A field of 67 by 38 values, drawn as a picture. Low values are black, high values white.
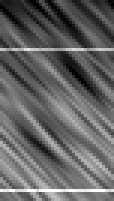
Slope: up to the bottom. Average level on the scale: 40%. Odd lines: rows 17 and 64.
